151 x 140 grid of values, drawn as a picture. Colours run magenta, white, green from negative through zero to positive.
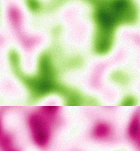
Ninth with the highest average: top right. Histogram: bell-shaped. Seam: horizontal, 70% of the way down, the top part higher. Ninth with the lowest average: bottom left. Average level on the scale: 50%. Stripes: none.
